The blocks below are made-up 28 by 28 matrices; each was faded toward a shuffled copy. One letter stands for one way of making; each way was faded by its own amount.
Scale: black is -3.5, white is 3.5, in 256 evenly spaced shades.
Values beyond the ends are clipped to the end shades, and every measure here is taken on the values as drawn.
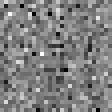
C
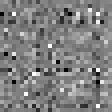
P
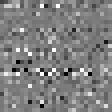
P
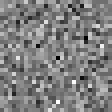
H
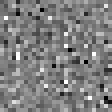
C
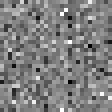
C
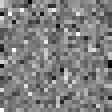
H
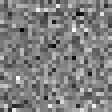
H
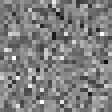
H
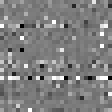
P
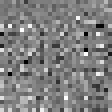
P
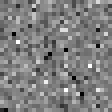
C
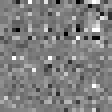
P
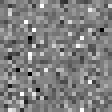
C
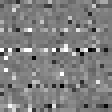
P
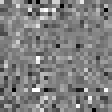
P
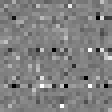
P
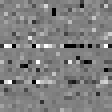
P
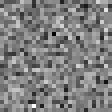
H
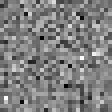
H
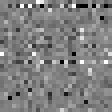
P
